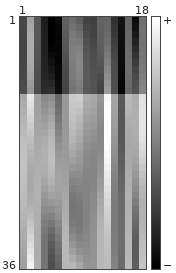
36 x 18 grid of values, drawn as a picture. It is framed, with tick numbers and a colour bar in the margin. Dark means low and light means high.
The top left is the ninth with the lowest average. Streaks run downward. A horizontal seam about 30% of the way down splits the table, and the bottom part is higher.
